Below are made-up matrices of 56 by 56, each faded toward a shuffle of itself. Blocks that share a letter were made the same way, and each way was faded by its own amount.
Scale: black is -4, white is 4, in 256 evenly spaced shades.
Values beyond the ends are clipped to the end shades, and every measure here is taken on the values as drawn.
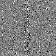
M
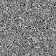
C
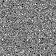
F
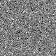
F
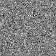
C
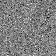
F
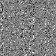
M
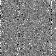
M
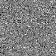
C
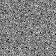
C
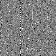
M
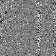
M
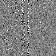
M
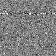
C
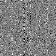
M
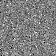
F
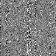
M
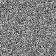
C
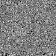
C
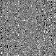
M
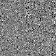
M
